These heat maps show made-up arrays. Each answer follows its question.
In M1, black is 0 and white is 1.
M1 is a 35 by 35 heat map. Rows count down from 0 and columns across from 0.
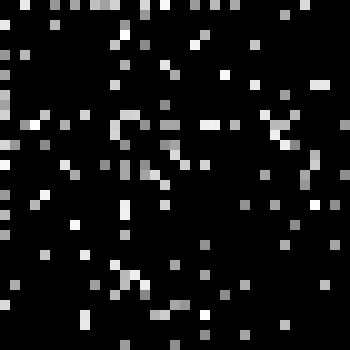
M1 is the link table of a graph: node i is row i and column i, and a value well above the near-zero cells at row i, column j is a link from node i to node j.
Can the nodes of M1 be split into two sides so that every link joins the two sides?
no
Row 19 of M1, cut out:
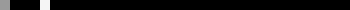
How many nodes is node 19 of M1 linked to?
2
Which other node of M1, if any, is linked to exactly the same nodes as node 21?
node 23
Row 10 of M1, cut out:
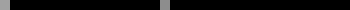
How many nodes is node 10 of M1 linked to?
2
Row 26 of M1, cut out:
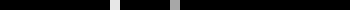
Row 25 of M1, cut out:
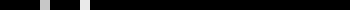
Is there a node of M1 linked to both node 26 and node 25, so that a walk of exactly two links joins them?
no
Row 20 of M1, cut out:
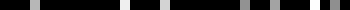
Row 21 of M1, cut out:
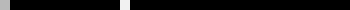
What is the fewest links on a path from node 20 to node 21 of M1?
2
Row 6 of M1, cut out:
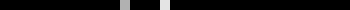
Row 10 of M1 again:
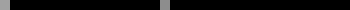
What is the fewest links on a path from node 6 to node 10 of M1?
2
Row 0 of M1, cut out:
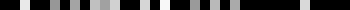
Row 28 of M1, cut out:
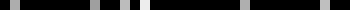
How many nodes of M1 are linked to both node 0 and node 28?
2
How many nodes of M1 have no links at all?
0
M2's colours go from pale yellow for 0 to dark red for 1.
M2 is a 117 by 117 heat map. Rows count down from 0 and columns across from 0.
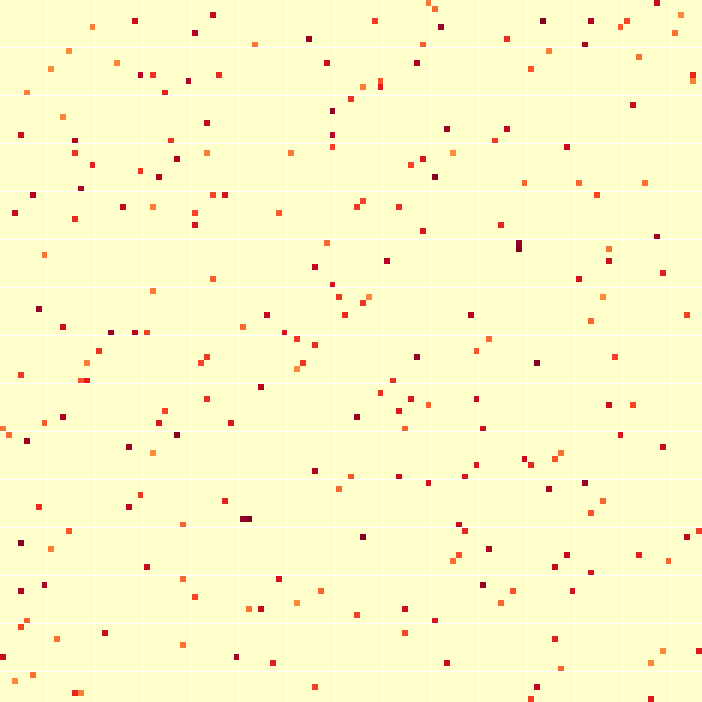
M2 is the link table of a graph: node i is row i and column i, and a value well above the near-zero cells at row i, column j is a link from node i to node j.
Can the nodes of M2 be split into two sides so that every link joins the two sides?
yes
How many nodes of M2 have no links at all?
0
